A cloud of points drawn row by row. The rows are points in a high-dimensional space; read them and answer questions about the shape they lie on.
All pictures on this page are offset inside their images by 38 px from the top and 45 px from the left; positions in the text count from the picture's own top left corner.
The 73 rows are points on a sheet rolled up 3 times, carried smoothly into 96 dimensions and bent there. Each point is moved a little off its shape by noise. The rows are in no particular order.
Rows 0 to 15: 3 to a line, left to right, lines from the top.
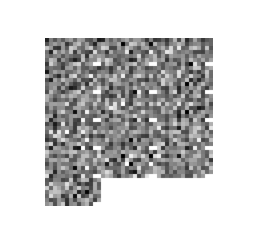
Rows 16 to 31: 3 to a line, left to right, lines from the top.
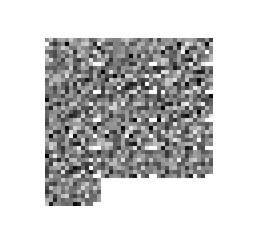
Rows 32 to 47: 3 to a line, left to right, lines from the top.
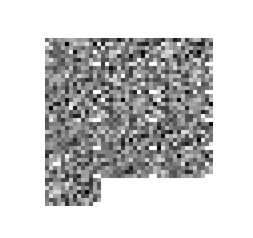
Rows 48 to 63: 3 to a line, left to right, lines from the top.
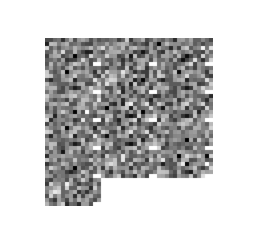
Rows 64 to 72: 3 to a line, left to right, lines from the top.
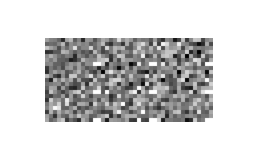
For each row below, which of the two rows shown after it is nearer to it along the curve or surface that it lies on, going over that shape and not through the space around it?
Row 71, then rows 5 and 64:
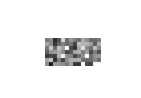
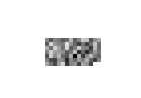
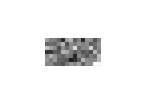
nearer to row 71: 5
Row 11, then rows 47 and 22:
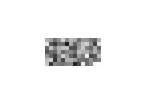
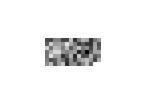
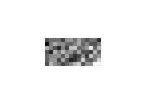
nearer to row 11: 47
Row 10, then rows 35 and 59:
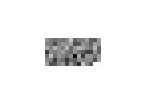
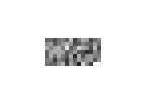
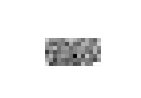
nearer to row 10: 59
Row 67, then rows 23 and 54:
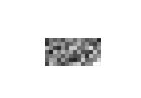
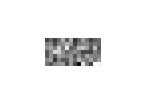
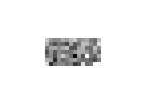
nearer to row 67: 54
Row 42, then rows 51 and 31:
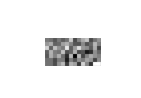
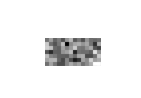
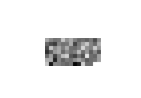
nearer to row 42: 31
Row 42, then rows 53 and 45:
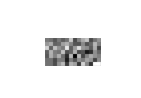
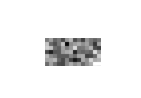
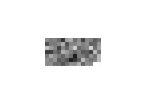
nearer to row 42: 45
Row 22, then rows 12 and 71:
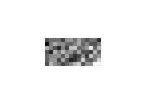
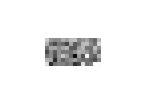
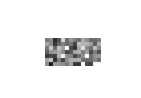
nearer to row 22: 12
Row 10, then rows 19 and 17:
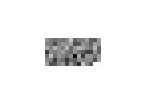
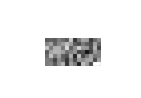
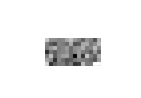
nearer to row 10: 17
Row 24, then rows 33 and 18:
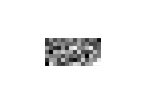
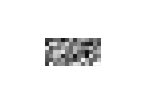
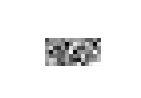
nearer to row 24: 18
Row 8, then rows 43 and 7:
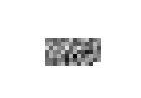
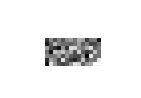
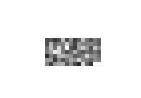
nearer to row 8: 7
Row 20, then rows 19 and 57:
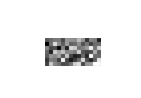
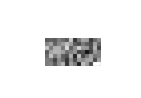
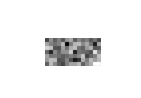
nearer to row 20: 57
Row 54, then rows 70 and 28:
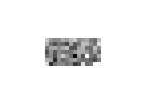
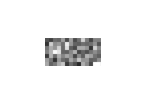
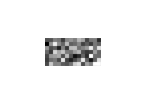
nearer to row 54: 70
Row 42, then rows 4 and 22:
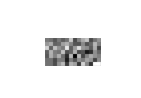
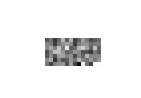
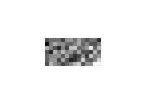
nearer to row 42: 4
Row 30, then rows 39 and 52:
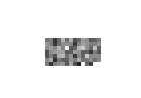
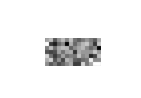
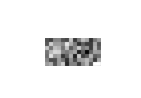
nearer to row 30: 52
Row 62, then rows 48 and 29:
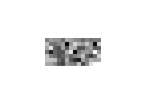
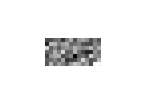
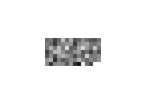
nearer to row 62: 48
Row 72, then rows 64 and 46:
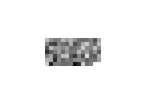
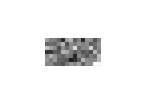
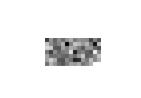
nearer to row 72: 46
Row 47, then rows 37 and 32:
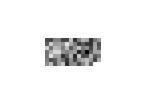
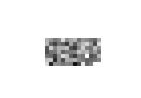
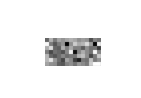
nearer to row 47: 37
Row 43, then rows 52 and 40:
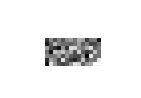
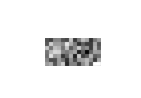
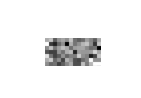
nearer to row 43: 40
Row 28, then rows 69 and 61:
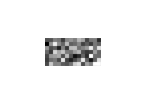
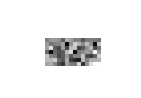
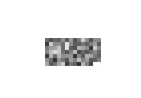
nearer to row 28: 69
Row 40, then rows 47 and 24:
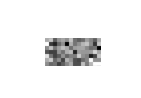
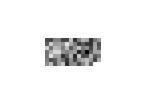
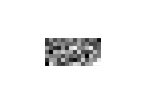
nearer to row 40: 24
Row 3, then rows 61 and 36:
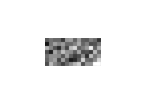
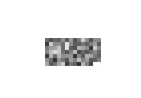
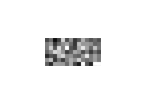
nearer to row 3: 61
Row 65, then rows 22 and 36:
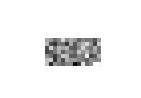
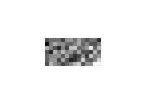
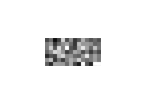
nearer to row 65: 36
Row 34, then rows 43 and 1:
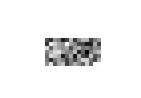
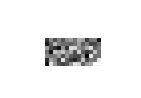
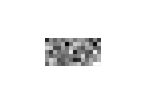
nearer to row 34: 43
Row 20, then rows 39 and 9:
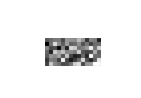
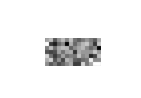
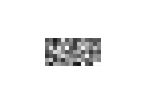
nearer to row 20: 39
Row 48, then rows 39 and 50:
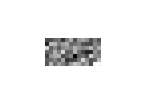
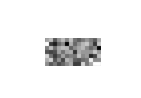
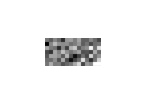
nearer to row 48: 50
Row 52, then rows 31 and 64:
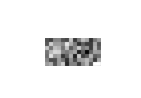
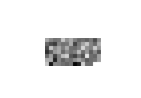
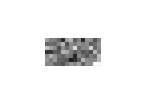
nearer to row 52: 31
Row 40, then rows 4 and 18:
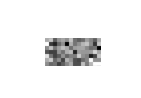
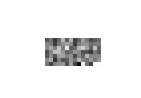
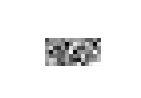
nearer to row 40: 18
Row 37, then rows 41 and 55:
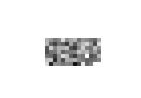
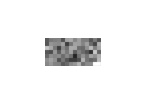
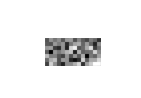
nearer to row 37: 55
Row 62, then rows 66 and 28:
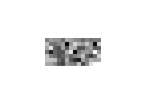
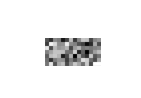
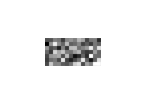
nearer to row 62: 28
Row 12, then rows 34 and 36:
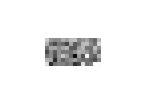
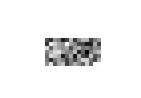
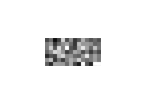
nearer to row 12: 36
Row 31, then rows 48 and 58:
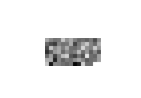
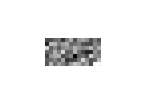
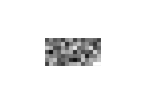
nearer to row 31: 58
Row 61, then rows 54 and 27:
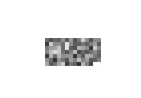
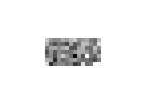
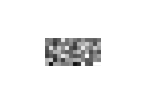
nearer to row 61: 27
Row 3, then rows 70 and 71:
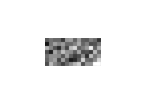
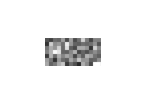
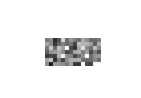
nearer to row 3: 70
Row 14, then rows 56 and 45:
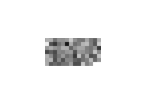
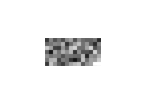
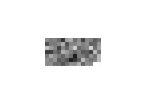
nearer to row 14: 56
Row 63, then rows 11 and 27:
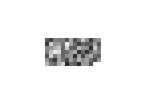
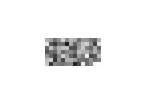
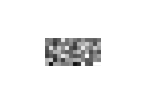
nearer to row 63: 27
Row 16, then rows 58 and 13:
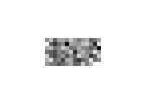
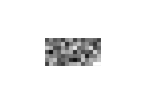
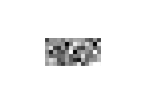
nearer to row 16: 13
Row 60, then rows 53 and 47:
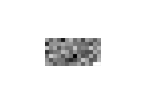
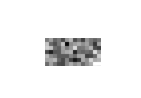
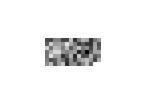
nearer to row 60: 53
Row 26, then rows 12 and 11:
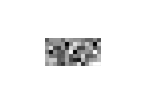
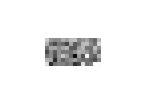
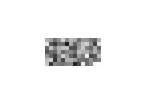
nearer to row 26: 11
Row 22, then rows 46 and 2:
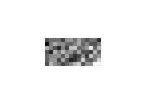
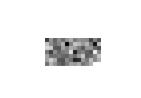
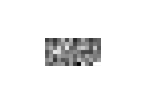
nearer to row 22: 46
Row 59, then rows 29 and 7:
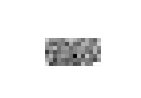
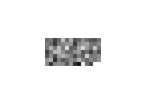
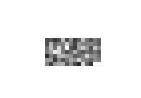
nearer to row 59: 29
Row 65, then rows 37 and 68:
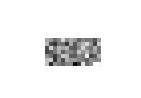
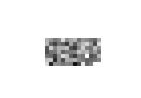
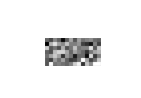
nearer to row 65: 37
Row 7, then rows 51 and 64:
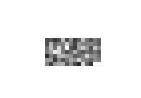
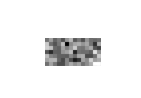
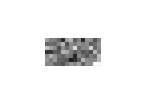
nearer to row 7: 51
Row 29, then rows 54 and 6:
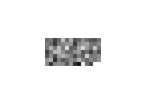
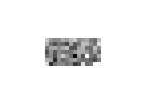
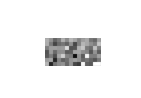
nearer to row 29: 6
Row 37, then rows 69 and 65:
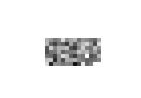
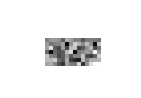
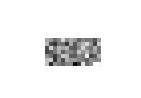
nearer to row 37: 65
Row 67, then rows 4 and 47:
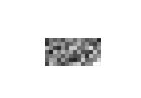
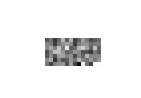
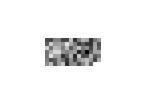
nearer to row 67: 47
